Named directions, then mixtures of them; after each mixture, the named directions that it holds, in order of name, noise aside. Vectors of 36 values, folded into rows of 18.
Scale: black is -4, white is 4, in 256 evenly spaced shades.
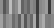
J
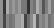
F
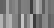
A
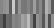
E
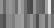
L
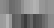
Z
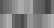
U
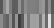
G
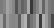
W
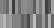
E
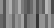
J, L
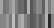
G, W
